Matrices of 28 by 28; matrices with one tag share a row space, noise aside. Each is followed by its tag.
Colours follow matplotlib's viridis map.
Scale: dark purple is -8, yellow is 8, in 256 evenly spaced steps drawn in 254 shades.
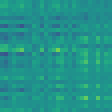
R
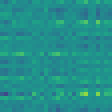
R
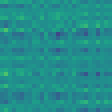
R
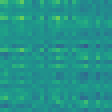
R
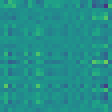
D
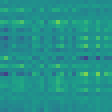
R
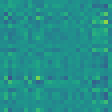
D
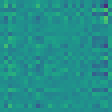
D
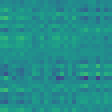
R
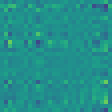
D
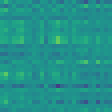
R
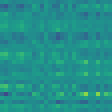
R
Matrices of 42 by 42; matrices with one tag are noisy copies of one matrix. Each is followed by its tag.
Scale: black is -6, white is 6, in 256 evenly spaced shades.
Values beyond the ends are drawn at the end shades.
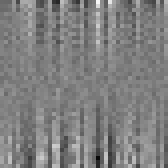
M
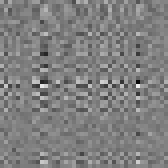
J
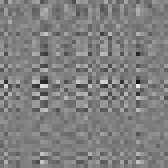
J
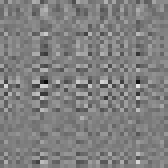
J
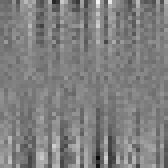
M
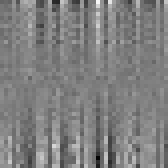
M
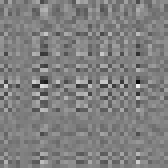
J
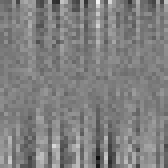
M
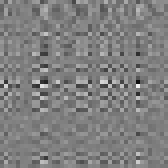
J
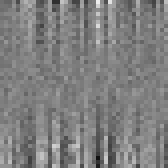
M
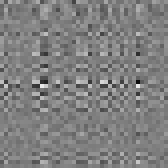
J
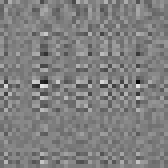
J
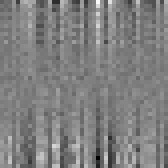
M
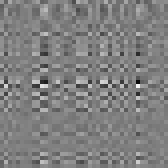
J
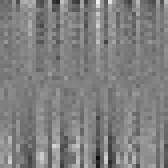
M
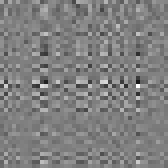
J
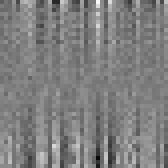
M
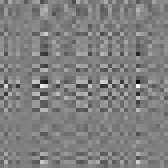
J
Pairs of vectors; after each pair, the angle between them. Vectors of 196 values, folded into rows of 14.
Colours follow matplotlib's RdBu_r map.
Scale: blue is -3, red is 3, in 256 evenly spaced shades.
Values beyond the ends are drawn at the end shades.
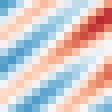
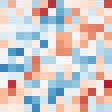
partly aligned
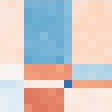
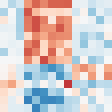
nearly opposite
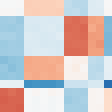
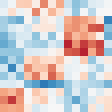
nearly parallel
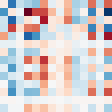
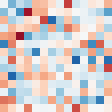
partly aligned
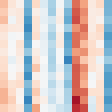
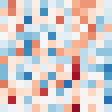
partly aligned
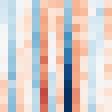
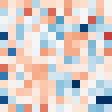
orthogonal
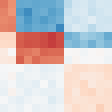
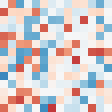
orthogonal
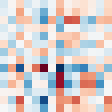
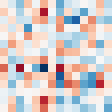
nearly opposite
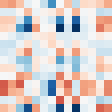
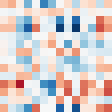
nearly parallel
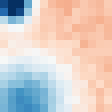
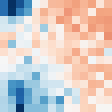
nearly parallel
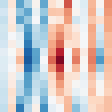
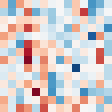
partly opposed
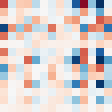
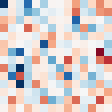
partly opposed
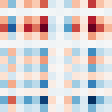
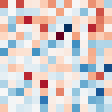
partly aligned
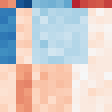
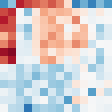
nearly opposite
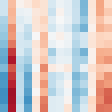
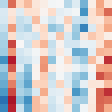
nearly parallel
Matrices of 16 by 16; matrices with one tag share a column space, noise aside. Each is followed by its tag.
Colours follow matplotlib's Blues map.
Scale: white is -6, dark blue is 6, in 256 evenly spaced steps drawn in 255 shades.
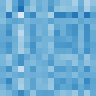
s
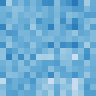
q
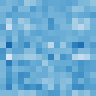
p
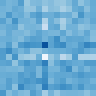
p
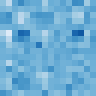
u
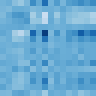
u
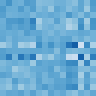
p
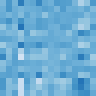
q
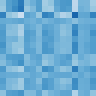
s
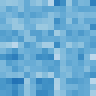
q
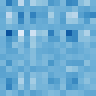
u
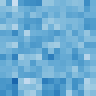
q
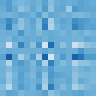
p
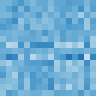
p
